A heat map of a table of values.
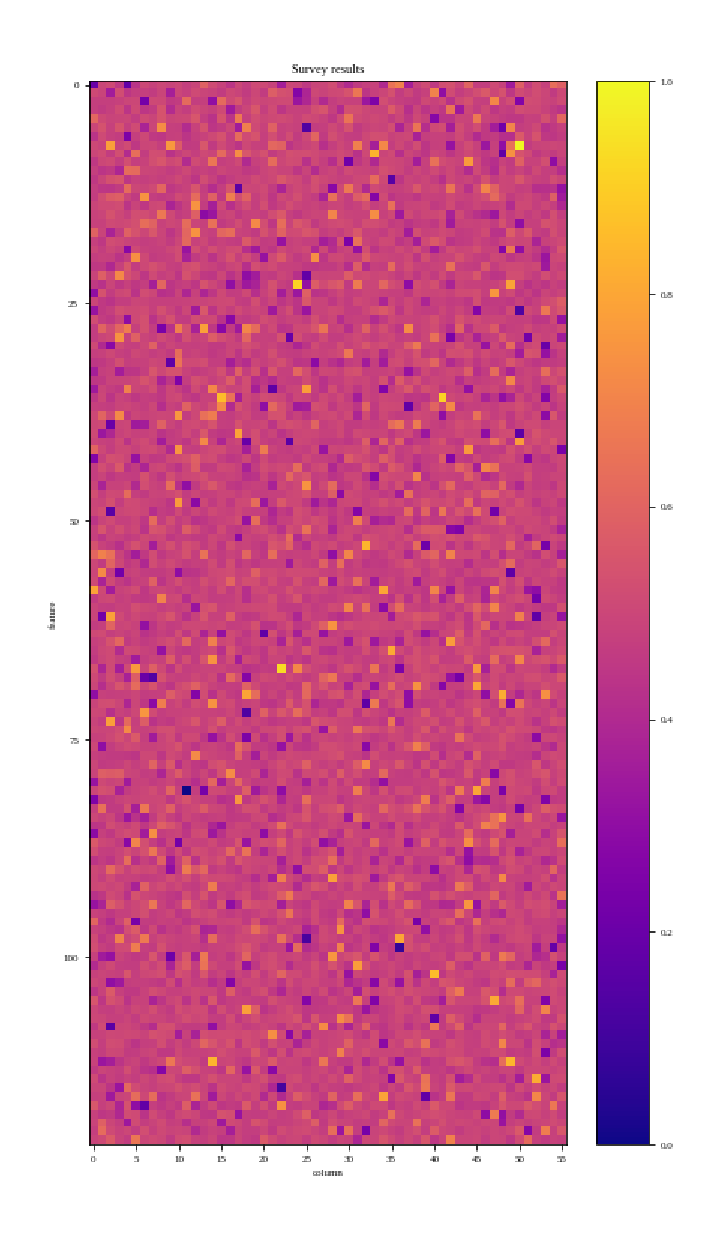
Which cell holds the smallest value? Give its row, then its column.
81, 11
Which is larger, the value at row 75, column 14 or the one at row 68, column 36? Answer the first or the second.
the second
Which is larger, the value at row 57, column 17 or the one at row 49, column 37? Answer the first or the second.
the second
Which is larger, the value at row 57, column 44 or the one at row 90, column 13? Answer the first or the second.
the second
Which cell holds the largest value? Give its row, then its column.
7, 50
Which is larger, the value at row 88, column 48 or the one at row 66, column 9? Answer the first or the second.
the second
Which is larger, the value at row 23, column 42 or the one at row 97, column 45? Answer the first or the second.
the second
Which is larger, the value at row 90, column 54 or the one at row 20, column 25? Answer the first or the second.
the first
